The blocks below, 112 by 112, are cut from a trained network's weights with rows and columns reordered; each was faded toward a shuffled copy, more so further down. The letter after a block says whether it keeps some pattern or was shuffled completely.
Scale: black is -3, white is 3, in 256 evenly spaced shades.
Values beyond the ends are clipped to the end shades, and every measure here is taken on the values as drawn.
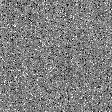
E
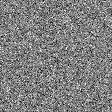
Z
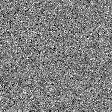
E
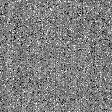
E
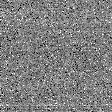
E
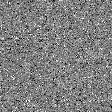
E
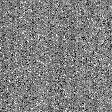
E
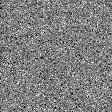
Z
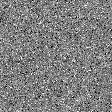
Z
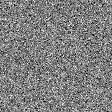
Z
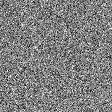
E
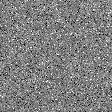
Z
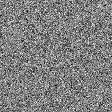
E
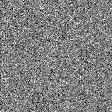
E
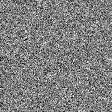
E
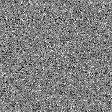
E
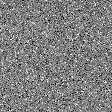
Z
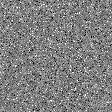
Z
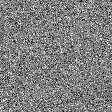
Z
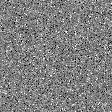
Z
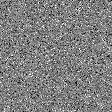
Z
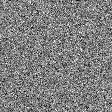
Z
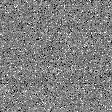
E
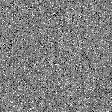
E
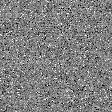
E
